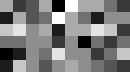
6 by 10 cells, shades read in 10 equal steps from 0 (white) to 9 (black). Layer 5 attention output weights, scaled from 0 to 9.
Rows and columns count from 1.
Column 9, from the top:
5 4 2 7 5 6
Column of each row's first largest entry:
5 1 5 7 1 1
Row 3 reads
2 1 4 3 8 3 3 1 2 7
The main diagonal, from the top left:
3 3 4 4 1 3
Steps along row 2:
down up down down up up up down same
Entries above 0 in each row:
9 9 10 10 10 10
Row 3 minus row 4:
-3 -4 0 -1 1 -1 -6 -4 -5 2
